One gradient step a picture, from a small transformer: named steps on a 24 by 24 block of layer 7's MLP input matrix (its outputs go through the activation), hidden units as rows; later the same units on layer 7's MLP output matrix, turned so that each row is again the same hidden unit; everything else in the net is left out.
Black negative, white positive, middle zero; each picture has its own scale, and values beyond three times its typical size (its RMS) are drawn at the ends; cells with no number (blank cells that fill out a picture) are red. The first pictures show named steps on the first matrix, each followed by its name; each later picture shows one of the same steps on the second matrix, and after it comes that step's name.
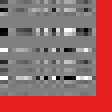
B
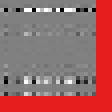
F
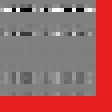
F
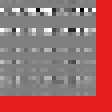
B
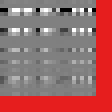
B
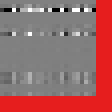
F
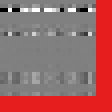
F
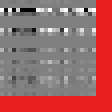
B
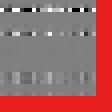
F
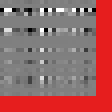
B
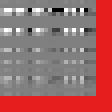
B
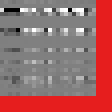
B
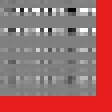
B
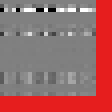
F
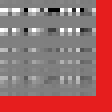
B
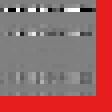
F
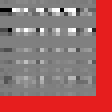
B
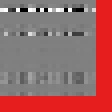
F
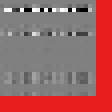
F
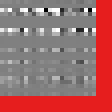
B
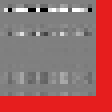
F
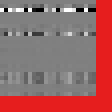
F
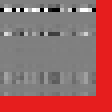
F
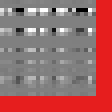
B
